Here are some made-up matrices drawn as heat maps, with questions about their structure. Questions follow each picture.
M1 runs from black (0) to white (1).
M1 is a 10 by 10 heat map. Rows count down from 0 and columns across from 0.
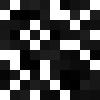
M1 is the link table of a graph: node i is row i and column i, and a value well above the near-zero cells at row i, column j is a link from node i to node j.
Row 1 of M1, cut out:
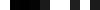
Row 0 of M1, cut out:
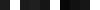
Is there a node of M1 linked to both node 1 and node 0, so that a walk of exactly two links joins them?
yes
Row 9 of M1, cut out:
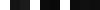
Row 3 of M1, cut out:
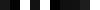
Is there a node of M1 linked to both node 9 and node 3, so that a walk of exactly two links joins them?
no
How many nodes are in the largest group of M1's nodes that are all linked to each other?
3
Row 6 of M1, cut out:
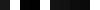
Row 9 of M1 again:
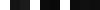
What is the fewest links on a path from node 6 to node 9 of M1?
1
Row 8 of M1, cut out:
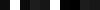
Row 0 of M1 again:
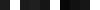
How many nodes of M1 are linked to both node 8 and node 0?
2
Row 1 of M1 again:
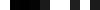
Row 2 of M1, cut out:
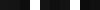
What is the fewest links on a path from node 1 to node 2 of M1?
4
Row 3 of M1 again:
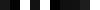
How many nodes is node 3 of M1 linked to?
3
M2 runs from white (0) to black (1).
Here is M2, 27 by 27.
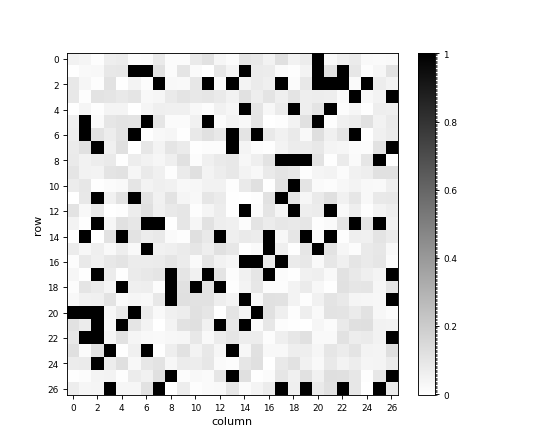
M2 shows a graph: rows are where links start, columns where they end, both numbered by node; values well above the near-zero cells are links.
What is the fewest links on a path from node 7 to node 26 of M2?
1
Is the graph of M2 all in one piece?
no
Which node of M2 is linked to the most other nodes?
node 2
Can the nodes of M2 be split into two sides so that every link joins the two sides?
no
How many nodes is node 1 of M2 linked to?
5
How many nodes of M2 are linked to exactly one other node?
3
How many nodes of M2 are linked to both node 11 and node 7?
1
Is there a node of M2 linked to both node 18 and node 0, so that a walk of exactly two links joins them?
no
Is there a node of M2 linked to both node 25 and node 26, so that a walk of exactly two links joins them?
no
